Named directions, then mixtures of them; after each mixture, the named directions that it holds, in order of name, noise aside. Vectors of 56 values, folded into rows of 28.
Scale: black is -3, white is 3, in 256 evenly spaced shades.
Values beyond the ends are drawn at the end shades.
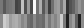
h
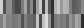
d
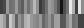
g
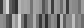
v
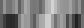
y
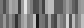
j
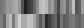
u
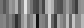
j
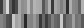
v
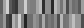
d, v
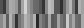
g, j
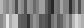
g, y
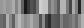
g, u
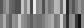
h, v, y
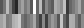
h, v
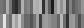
d, h, v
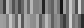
d, g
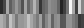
g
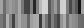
d, g, u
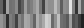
d, g, y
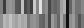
h, u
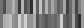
h, j, u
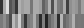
v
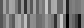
h, u, y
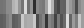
h, j, u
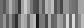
j
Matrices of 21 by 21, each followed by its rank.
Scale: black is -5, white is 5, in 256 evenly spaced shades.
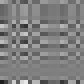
one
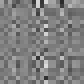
two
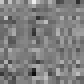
three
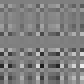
one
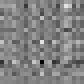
two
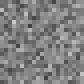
full rank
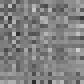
three
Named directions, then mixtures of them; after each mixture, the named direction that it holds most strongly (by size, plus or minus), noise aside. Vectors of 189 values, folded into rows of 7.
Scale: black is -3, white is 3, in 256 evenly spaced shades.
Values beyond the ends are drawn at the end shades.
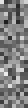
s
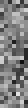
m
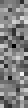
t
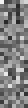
s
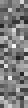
t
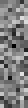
t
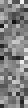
m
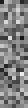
s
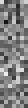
s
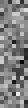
m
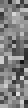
m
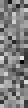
m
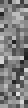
m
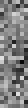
m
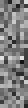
m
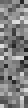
t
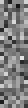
s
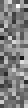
m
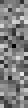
t
